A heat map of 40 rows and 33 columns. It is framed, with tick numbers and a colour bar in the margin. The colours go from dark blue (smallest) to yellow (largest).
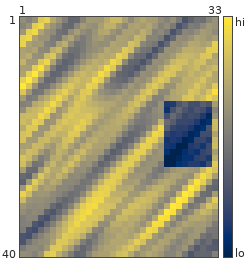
Grain: diagonal, up to the right. Ninth with the lowest average: middle right. Odd patch: lower, in the middle right.
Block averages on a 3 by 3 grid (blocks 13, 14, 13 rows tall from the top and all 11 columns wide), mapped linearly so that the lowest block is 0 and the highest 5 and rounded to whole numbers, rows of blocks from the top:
444 / 540 / 354
